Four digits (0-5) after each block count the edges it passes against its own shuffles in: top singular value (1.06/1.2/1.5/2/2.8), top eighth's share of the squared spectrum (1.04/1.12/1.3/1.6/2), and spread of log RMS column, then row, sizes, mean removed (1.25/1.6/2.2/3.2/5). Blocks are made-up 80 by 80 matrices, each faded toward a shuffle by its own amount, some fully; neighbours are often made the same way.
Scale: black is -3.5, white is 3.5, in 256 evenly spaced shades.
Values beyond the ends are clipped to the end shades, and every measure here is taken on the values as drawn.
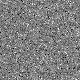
0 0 0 0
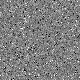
0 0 0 0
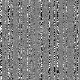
2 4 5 0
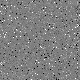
2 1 0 0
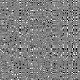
5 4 3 2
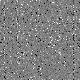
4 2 1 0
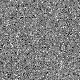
0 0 0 0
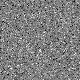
0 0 0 0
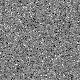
0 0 0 0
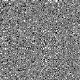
4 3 2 1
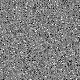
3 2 0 0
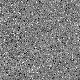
2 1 0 0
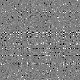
4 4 2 3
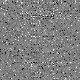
3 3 1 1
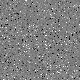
0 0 0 0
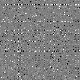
4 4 2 2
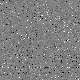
2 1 0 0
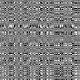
5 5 4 4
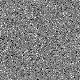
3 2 1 0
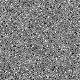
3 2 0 1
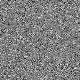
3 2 0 0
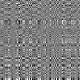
5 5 4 4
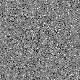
2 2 0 0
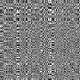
5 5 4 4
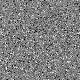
1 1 0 1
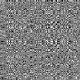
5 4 3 3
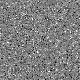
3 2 0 1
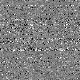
2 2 0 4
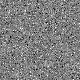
2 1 0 0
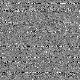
2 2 0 3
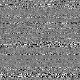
2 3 0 4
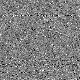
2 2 0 2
